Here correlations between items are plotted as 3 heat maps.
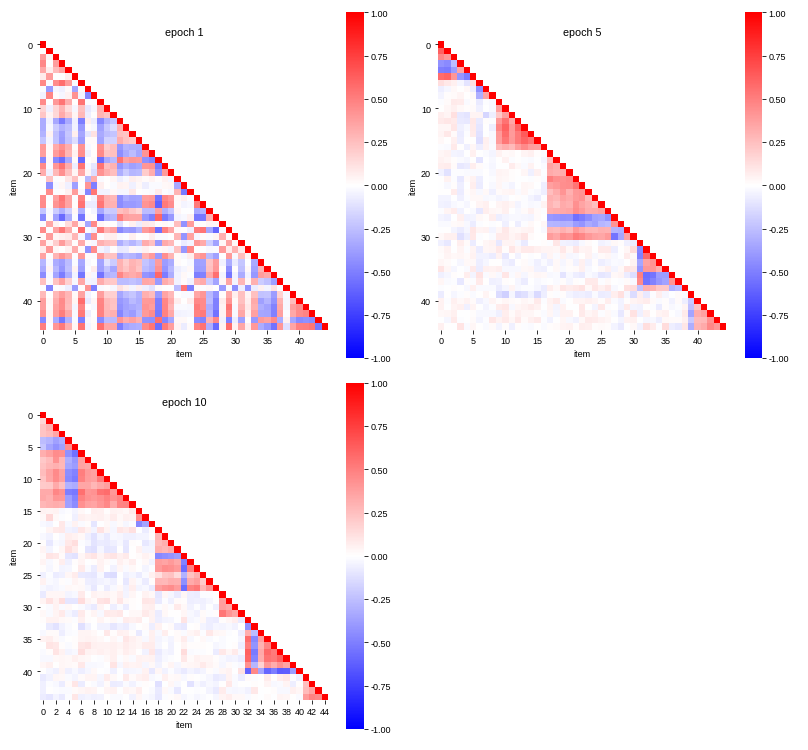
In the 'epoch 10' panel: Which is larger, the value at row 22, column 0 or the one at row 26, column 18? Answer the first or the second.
the second
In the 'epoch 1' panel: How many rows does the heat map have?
45
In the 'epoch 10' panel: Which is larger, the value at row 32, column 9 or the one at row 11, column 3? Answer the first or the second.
the second
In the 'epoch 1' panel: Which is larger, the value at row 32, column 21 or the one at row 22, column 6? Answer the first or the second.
the first
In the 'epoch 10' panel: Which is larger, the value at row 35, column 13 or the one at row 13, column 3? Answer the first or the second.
the second
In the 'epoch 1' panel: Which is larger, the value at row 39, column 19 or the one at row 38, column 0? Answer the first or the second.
the first
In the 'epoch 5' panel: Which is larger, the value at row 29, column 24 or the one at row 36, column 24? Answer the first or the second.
the first
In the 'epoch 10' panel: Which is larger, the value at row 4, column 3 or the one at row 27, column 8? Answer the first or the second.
the second
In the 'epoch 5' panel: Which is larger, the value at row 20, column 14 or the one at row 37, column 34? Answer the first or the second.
the first
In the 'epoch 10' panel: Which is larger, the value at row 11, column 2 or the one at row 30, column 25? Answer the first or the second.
the first
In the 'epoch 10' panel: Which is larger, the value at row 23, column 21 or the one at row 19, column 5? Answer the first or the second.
the first
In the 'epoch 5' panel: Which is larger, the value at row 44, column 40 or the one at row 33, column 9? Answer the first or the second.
the first
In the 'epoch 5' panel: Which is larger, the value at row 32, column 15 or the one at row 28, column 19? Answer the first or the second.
the first
